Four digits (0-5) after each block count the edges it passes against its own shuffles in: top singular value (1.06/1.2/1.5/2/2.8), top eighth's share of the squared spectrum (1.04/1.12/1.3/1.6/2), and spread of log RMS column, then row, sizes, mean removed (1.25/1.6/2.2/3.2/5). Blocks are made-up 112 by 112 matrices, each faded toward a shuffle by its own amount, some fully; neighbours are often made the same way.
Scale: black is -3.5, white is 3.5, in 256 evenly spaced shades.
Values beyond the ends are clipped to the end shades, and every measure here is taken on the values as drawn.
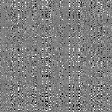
5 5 4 3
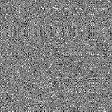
4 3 2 2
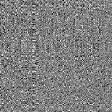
4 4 3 2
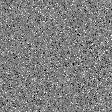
2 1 0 0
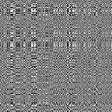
5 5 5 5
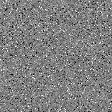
3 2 0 1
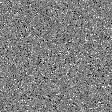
2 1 0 0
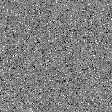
3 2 0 1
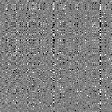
5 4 3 3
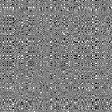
5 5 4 4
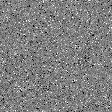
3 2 0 0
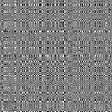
5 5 4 4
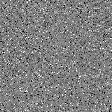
3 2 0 0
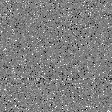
3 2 0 1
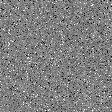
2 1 0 0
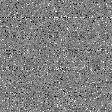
4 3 0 2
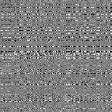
5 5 3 4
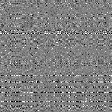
5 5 2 4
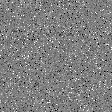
2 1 0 0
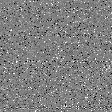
3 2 0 1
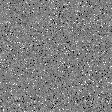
2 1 0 0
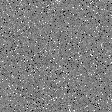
0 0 0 0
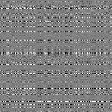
5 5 3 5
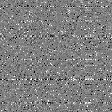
4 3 1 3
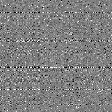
5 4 2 3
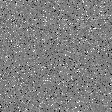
2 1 0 0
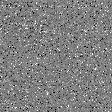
3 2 0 1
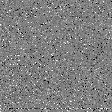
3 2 0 1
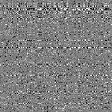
5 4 2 4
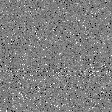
3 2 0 1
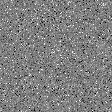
2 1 0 1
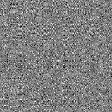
4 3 2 2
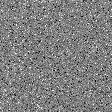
2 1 0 0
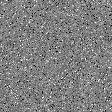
0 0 0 0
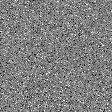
0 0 0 0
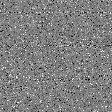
1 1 0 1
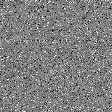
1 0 0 1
